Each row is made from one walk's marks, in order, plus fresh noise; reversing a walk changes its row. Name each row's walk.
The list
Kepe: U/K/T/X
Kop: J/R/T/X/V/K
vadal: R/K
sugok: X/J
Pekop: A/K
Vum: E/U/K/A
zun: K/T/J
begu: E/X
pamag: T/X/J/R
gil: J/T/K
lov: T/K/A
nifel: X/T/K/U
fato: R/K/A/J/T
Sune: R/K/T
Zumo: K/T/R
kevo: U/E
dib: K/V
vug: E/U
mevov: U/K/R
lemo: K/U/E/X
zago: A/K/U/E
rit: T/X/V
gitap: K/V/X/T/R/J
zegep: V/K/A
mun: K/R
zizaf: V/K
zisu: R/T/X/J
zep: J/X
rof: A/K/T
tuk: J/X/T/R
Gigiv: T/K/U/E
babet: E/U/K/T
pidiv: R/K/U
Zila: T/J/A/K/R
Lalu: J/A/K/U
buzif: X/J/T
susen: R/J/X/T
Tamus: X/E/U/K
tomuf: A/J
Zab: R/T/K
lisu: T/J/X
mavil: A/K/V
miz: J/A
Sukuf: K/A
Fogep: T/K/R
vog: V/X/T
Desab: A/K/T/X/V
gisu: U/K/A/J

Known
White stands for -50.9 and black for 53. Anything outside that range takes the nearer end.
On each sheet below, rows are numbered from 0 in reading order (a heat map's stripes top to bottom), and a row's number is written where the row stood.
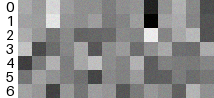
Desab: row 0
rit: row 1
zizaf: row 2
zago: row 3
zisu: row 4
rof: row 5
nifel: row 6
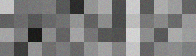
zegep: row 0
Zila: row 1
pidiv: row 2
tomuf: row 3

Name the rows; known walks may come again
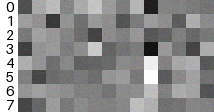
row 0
lisu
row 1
nifel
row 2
rof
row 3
tuk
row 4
zizaf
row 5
gisu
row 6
Kop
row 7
zun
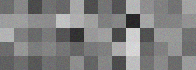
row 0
mun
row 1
lemo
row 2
Sukuf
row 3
gil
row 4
Zila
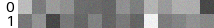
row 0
dib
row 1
vadal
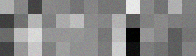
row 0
Tamus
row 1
zisu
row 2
vog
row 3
buzif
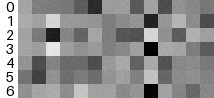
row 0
lov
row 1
Desab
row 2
pidiv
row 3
rit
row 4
miz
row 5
tomuf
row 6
begu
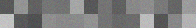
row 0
Fogep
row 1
vug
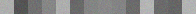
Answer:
Gigiv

